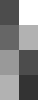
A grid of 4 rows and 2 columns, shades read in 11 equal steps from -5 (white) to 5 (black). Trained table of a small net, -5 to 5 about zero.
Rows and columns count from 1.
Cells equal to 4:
0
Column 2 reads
-5 -2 2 3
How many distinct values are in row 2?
2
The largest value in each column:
2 3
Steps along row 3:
up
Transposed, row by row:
2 1 -1 -2 / -5 -2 2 3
